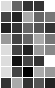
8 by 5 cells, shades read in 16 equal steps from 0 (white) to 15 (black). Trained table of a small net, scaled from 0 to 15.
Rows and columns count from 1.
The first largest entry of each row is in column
3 2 1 2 3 2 3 5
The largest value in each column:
13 14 15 12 13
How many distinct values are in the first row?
4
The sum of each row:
35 46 56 39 39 39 39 52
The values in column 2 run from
5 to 14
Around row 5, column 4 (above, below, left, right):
5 12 13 7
